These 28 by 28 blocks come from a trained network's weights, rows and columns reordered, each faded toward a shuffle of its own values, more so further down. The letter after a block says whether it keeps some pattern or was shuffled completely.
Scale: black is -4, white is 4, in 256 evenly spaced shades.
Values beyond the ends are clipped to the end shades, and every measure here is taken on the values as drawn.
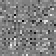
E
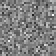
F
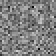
E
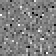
F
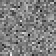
F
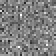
E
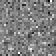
E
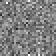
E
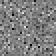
F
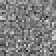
E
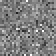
E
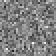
F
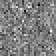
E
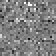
E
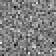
F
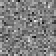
E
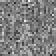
E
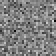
F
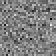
E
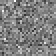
F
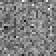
E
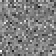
E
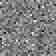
F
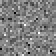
F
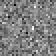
F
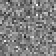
F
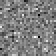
E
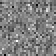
E
